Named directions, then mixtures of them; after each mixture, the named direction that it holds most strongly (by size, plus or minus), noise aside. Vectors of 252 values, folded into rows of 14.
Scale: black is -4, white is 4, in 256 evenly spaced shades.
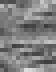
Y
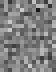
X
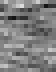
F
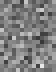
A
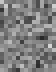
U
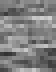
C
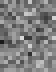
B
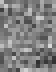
U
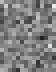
U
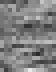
Y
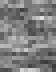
C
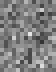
A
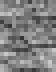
C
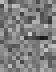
U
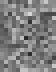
B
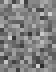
A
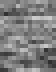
C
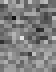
B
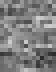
C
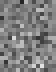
A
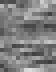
Y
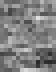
C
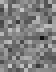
U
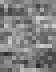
C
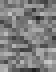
C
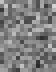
U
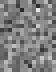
X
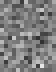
A
